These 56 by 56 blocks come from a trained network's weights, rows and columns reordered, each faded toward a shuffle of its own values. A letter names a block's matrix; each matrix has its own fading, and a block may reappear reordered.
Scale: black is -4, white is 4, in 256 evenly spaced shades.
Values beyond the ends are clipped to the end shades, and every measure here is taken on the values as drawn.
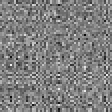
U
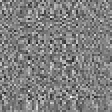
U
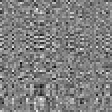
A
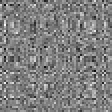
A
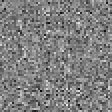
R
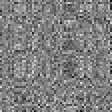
U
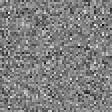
R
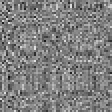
U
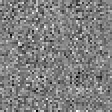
R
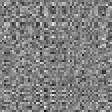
A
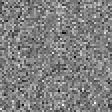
R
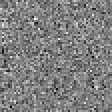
R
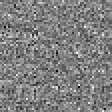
R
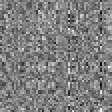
A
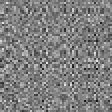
U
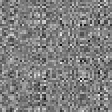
U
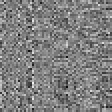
A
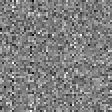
R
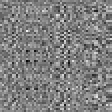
U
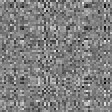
A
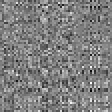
A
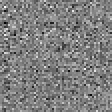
R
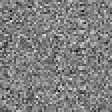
R
